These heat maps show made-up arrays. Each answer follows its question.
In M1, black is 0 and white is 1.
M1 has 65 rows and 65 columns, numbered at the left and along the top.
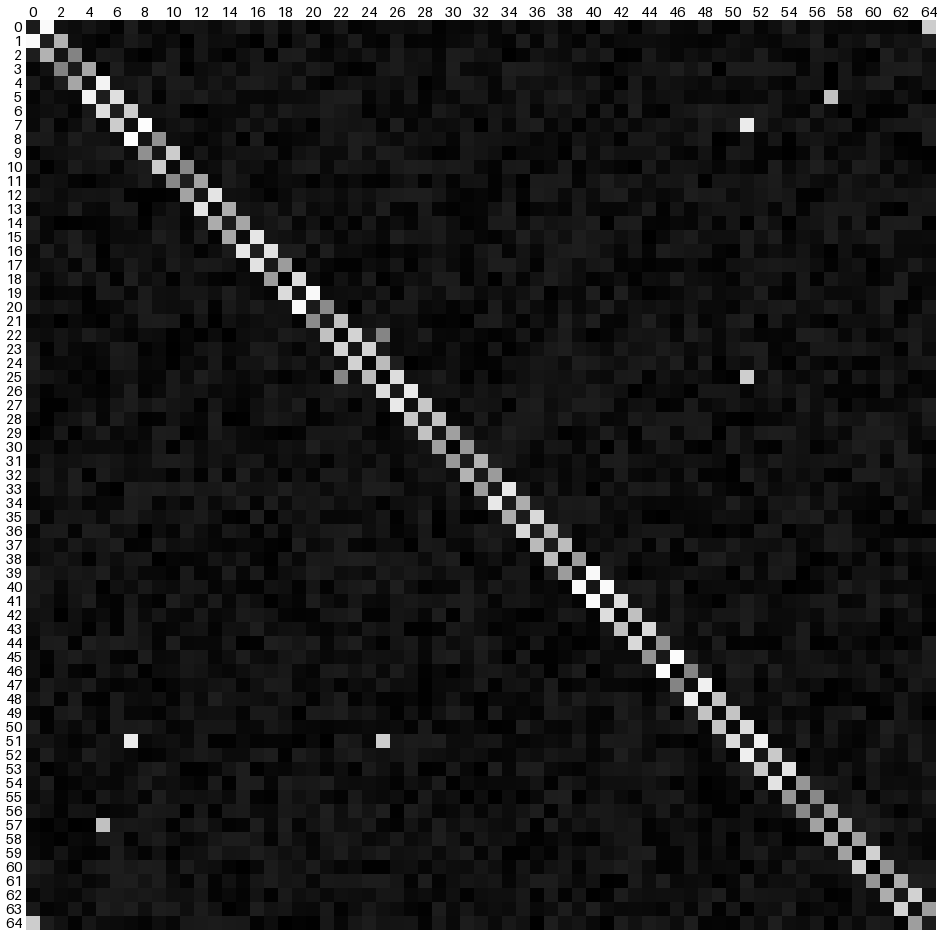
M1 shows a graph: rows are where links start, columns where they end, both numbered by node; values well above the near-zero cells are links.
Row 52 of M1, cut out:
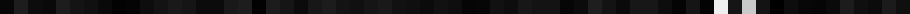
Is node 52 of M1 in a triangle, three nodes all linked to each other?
no
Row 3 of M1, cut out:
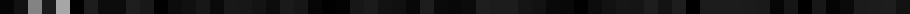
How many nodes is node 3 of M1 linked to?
2
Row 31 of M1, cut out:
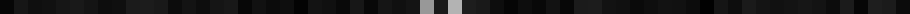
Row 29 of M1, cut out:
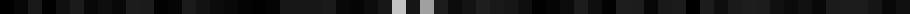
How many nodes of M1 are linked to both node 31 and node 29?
1
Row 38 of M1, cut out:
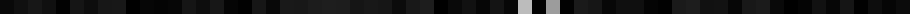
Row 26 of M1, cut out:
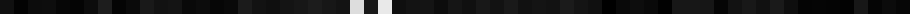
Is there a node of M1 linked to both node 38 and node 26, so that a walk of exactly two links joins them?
no
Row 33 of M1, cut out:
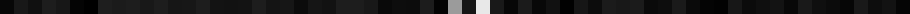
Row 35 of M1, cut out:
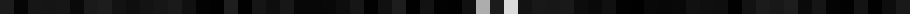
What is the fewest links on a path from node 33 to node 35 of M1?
2
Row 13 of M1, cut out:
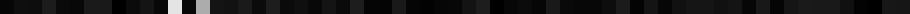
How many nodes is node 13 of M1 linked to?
2
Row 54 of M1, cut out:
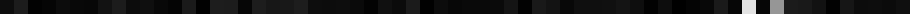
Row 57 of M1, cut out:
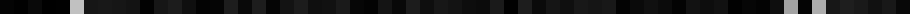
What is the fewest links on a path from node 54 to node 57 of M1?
3
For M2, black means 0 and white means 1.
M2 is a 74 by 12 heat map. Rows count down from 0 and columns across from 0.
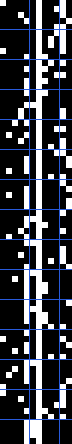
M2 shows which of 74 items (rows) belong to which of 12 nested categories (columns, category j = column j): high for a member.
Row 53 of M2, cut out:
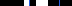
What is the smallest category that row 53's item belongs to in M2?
7
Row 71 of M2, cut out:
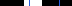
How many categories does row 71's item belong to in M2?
3
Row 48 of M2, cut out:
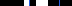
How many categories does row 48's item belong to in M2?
3
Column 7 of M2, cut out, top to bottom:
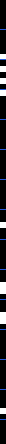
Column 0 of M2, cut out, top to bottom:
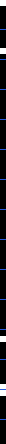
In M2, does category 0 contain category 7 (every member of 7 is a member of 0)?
no
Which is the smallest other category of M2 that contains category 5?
4
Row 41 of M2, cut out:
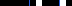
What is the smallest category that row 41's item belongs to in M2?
10
